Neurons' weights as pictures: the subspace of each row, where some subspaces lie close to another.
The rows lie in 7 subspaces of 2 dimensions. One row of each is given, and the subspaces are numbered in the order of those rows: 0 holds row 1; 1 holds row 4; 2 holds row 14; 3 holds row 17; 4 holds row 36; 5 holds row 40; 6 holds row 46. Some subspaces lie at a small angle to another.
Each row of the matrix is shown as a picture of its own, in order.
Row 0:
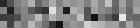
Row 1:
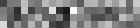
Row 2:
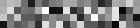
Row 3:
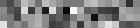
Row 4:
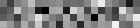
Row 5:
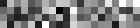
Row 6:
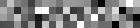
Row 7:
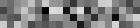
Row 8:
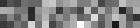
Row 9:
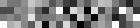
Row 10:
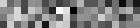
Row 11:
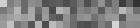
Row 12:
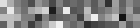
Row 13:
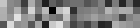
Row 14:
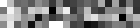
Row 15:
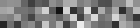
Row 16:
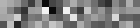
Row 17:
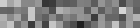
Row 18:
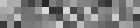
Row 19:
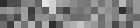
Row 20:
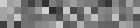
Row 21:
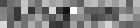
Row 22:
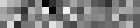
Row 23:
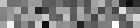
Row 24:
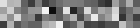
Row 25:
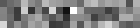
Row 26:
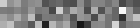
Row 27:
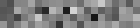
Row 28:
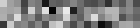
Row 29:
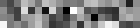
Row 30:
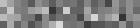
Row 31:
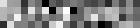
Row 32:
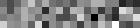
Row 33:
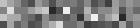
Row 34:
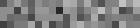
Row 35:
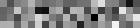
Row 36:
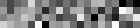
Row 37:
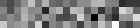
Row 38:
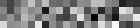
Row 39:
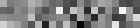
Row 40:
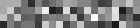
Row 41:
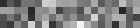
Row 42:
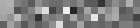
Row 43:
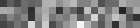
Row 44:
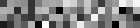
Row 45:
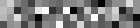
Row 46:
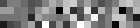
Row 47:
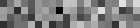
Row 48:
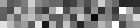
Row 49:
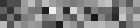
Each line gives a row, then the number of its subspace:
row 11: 5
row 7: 3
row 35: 1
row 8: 3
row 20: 6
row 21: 0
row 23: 1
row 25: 0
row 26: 6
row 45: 1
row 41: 3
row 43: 3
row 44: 5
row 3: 0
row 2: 5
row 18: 6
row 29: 0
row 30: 2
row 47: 2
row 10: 0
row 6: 1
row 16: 3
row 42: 1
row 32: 4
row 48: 5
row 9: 6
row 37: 4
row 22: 3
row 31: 4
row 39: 6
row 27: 1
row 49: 5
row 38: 4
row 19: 3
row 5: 0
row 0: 2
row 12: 2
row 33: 2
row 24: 5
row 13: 4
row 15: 6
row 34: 2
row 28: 4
